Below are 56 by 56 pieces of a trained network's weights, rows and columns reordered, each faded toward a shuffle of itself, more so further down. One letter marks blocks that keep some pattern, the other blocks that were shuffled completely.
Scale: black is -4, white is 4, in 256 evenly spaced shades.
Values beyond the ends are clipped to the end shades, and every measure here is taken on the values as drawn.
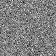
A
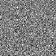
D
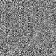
D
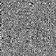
D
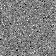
A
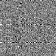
D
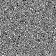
A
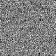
D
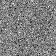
A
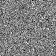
A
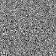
D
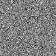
D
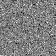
A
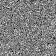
A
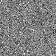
A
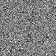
D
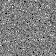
A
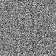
D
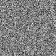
D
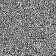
D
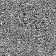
D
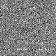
D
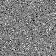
A
